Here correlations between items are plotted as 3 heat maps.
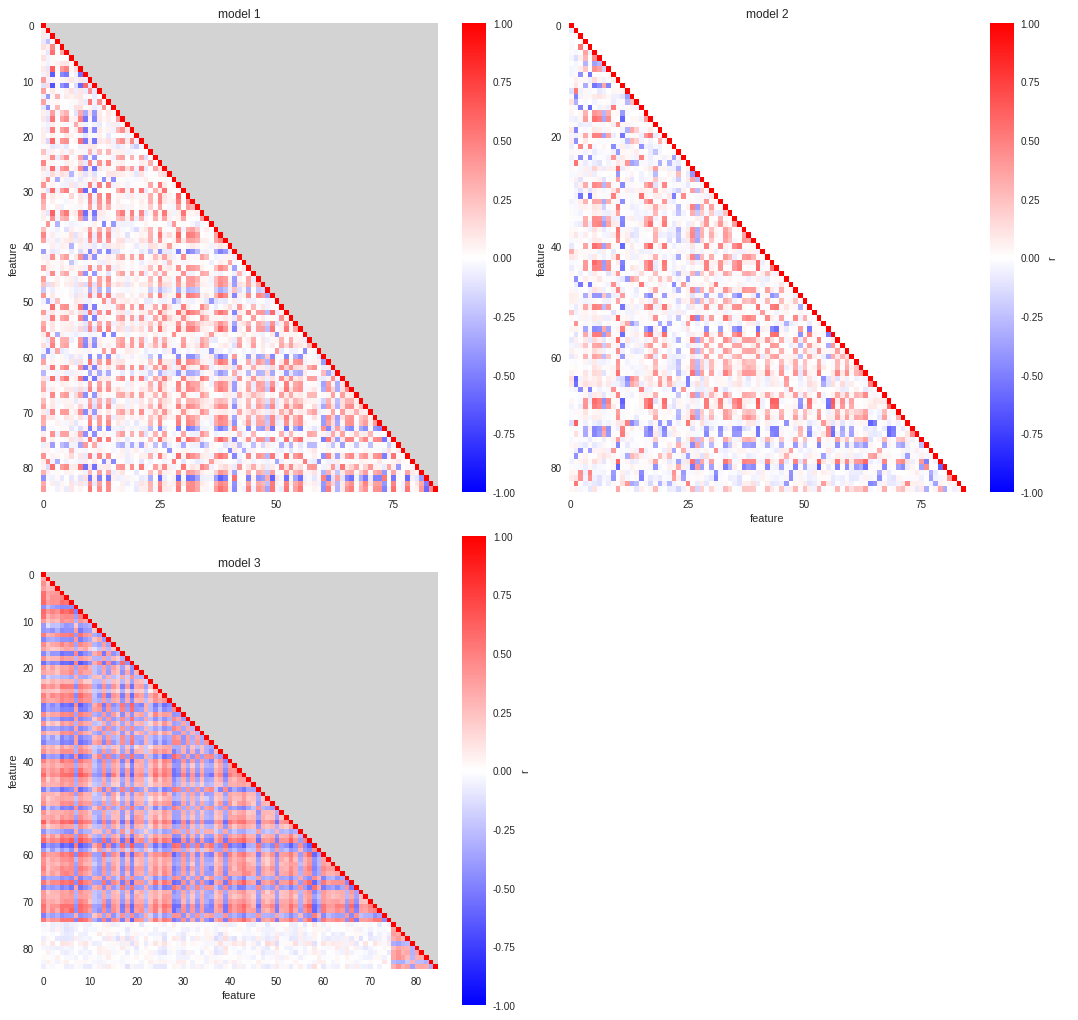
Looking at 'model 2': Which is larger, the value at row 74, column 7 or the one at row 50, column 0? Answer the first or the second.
the first
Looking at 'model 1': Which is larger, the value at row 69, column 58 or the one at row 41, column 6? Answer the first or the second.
the first
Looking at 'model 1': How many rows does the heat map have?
85
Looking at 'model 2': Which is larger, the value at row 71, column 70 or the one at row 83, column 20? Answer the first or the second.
the first
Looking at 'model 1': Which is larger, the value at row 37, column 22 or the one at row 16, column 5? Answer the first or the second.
the second
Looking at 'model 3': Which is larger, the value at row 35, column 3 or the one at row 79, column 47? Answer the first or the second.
the second
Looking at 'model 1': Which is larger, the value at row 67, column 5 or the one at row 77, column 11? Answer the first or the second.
the first
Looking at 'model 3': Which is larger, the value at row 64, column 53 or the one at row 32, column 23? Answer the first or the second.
the first
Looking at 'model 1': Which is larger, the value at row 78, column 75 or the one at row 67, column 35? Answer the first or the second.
the first
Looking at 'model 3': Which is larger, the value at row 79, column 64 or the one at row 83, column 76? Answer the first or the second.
the first
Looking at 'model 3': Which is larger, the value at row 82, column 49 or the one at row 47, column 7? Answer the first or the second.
the first
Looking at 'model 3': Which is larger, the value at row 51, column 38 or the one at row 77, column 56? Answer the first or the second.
the first
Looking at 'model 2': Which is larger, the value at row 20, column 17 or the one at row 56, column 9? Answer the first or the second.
the first
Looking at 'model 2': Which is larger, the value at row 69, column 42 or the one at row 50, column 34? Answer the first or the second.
the second
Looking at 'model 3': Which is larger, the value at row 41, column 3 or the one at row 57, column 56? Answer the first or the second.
the second
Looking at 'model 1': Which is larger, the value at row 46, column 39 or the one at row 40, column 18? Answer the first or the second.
the first
